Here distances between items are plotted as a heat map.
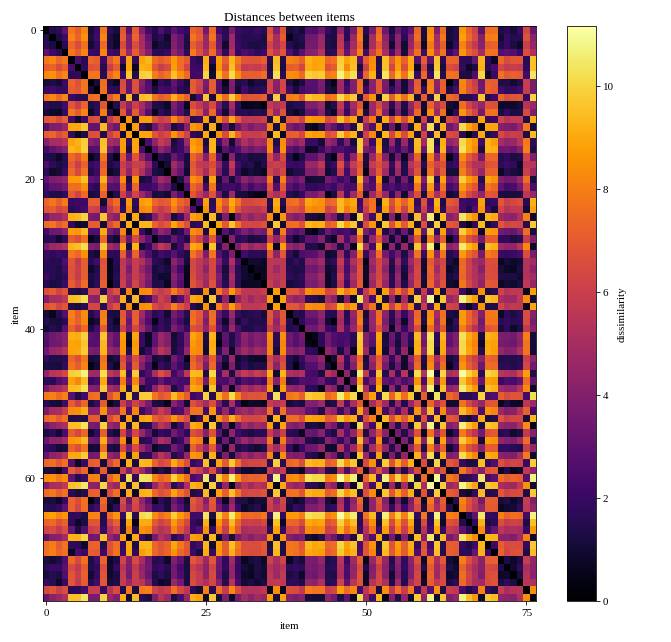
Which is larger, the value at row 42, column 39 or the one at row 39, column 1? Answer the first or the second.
the first
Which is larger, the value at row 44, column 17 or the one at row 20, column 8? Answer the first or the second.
the second
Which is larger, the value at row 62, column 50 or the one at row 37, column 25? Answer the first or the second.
the second
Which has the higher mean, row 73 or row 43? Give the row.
43
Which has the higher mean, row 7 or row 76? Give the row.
76
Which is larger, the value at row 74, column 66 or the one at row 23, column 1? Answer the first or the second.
the second
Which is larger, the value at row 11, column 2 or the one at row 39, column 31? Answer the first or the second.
the second
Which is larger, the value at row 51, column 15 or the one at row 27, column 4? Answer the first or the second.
the second
